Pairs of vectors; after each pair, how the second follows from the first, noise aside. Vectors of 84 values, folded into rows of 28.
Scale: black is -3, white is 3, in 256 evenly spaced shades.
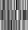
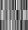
negated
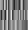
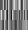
negated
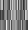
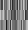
negated
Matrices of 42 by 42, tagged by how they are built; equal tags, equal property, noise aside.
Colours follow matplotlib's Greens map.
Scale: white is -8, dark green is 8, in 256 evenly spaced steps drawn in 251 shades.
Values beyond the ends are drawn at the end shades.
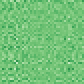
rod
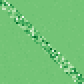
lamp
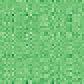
rod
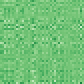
rod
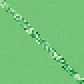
lamp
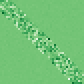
lamp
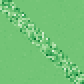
lamp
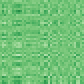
rod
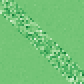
lamp
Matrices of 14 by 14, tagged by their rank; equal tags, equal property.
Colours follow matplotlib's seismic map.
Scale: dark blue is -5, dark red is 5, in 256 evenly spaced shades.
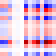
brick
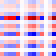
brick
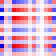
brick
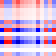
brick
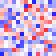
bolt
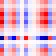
brick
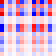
brick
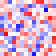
bolt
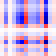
brick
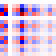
brick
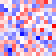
bolt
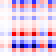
brick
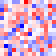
bolt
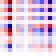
brick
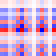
brick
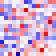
bolt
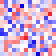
bolt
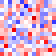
bolt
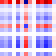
brick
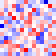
bolt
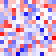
bolt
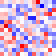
bolt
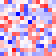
bolt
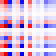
brick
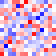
bolt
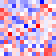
bolt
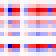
brick
